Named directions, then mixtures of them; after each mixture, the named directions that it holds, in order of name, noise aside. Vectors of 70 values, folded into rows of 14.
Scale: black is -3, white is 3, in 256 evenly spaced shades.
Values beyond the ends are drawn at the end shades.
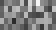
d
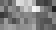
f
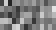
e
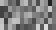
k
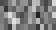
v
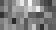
d, f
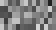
k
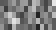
v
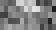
f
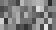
d, k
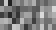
e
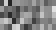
e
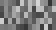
d, k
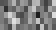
v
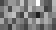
d, v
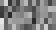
e, k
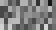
k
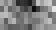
f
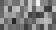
d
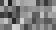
e, f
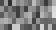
e, v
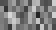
v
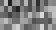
d, e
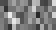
v
